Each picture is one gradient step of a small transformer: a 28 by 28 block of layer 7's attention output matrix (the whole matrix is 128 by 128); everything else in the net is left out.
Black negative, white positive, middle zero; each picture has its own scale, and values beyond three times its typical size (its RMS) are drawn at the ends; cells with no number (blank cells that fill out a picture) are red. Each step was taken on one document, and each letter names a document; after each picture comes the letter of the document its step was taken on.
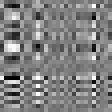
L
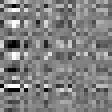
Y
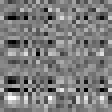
Y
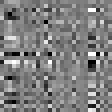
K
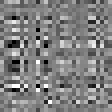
Y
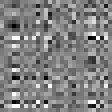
K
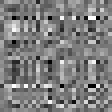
Y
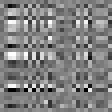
Y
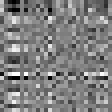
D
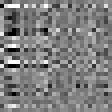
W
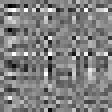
D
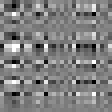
L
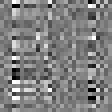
K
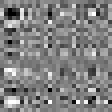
D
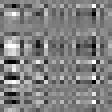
L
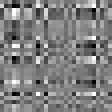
L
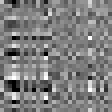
W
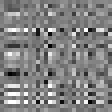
D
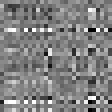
D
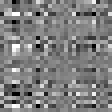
L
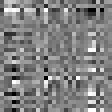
K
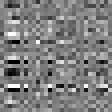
Y
